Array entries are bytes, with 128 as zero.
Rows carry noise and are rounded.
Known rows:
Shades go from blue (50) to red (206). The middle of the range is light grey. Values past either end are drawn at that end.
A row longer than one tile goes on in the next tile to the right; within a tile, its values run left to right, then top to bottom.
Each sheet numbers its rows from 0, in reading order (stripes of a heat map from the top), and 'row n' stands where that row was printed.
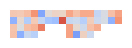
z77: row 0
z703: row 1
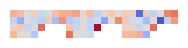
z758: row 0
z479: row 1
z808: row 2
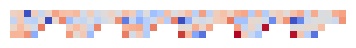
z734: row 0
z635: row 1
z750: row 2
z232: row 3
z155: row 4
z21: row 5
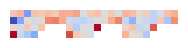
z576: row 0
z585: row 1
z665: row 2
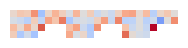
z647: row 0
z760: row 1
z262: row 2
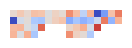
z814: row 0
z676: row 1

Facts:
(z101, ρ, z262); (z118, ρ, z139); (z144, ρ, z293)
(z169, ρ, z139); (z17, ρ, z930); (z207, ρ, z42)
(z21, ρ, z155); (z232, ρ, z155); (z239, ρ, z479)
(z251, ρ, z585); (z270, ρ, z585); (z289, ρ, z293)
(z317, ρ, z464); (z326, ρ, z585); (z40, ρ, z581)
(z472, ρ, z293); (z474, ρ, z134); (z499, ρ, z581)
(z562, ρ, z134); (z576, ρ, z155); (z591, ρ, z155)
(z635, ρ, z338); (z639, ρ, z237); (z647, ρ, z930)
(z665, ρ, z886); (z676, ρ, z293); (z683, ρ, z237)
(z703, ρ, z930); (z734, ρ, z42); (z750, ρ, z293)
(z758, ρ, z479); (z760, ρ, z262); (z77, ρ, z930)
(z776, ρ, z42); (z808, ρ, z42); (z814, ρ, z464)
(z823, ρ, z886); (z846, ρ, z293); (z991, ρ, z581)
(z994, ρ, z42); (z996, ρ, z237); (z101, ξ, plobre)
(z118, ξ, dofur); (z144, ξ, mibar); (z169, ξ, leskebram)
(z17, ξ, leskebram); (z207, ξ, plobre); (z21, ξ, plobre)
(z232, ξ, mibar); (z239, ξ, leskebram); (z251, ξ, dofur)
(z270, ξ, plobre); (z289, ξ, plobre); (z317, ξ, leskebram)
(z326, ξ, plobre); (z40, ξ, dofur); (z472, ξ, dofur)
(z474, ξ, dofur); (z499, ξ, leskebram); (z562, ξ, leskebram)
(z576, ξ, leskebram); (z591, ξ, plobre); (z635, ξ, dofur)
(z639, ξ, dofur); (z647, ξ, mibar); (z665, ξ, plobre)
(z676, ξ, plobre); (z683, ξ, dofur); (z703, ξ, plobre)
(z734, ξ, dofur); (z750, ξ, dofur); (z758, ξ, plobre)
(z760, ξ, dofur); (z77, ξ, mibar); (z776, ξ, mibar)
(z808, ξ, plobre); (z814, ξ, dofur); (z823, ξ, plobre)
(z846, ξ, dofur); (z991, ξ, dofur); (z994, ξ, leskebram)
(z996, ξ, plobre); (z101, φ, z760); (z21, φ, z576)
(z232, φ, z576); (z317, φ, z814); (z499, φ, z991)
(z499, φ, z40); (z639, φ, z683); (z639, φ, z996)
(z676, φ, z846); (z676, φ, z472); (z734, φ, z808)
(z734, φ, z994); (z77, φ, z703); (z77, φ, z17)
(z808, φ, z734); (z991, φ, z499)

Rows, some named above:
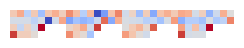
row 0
z42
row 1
z676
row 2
z776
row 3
z293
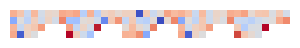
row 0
z17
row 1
z155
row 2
z734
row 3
z17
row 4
z585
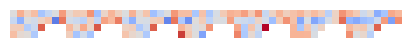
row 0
z101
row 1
z647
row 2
z101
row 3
z591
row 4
z930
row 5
z996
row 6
z289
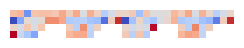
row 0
z576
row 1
z639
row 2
z317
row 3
z639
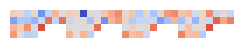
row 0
z144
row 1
z994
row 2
z207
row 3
z251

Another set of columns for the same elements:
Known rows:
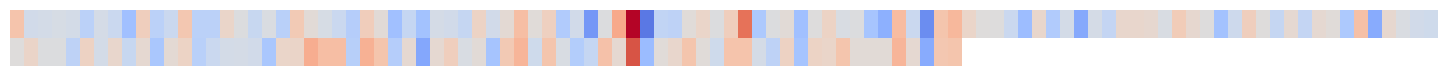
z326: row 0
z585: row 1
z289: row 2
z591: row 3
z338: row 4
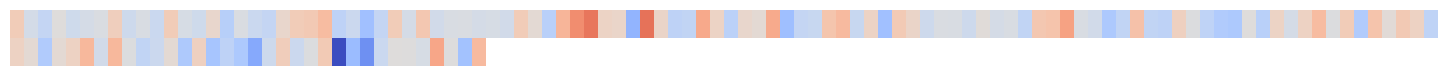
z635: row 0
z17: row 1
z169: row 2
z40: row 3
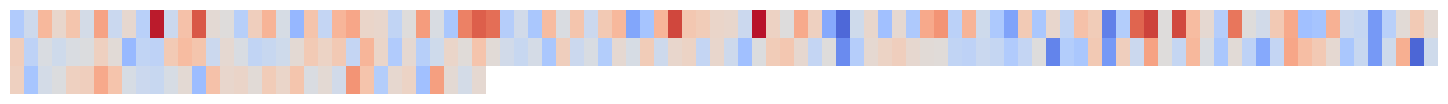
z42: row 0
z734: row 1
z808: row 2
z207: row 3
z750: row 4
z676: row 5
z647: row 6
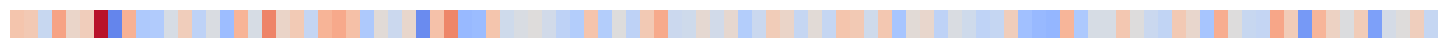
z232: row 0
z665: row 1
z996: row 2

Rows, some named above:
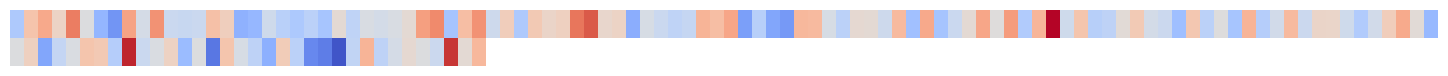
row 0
z581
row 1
z317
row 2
z576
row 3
z499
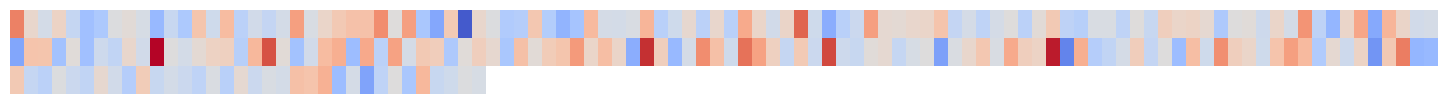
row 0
z101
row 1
z683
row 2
z144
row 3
z237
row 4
z77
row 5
z232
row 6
z251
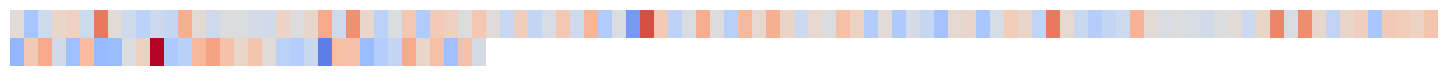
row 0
z776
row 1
z703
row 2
z776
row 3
z293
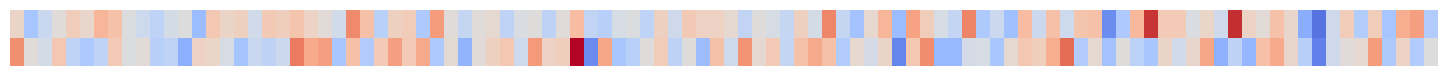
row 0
z647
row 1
z144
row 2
z734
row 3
z760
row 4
z232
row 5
z814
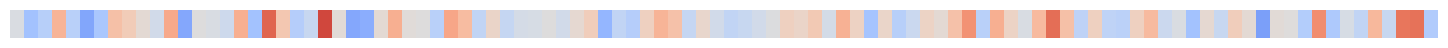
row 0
z639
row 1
z207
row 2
z994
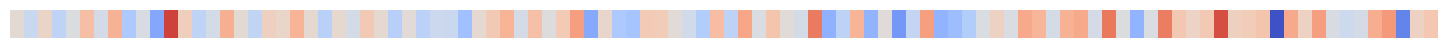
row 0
z703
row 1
z21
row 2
z930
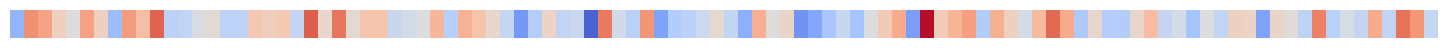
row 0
z155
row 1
z991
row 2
z994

